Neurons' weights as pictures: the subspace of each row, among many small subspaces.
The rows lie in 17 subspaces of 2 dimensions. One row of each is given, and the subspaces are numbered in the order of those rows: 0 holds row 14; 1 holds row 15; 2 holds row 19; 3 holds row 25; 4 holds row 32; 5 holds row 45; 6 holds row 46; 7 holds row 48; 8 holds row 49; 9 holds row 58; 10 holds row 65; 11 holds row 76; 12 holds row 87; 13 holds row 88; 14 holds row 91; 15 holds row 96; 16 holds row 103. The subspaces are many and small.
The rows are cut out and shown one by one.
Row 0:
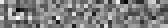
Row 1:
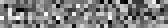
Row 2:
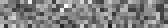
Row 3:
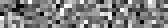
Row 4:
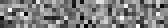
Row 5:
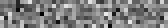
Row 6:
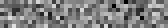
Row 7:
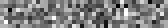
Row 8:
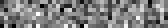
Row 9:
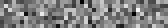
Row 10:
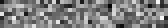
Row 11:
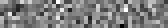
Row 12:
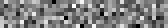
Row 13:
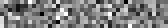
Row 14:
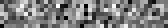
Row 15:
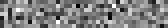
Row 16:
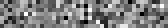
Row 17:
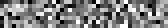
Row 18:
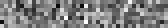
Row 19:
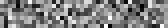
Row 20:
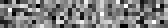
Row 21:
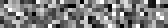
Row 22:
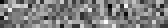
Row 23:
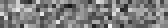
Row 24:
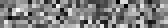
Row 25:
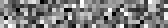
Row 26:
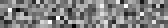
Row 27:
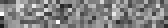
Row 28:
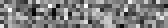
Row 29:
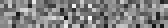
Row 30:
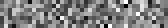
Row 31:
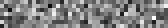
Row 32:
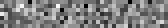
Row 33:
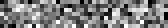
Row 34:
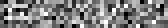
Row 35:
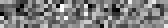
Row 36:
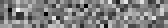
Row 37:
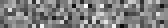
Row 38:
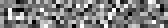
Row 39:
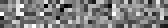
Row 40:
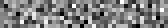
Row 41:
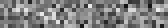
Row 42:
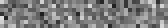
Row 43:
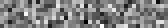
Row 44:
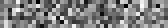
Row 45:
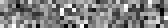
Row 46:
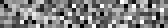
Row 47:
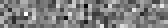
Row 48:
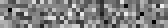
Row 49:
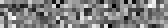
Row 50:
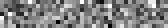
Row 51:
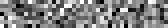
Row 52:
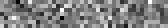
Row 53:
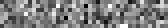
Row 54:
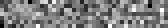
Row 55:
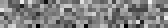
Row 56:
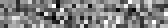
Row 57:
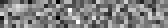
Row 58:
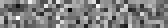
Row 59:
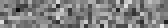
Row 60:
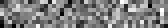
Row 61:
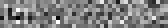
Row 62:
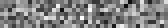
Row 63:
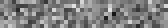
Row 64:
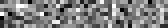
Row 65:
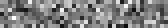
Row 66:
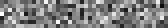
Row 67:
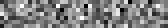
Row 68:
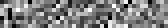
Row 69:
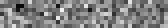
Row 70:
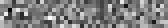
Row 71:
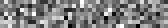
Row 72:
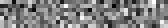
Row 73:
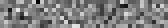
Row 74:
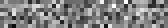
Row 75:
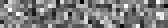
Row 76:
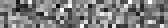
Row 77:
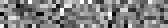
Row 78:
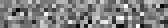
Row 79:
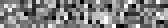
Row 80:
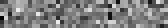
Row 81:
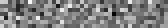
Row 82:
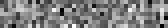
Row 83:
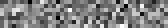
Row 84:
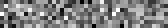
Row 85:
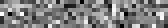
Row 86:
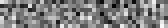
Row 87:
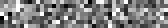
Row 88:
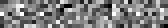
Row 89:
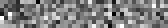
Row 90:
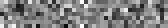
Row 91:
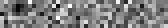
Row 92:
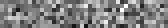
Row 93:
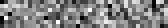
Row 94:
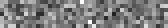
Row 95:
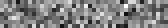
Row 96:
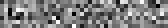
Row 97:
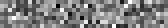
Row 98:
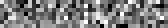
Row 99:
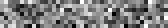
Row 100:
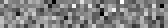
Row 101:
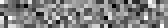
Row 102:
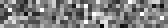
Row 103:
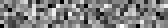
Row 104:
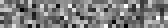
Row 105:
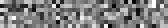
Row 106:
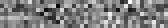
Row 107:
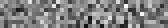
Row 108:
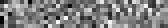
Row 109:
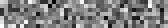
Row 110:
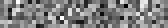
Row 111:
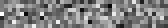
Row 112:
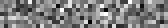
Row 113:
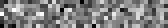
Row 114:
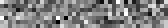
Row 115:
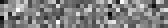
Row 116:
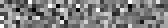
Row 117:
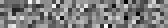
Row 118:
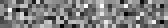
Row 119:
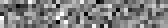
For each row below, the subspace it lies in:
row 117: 8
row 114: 15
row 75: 16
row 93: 1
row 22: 1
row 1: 15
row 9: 10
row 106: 12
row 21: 16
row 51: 10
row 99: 3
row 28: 16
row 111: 13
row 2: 10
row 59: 14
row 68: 7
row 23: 12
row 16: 0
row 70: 7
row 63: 3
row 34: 1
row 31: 16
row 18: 4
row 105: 8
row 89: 12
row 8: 5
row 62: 11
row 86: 8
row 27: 0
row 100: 6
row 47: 0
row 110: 2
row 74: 8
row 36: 15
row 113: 5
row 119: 14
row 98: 13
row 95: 10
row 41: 12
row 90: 5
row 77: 10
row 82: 5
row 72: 8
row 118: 7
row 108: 7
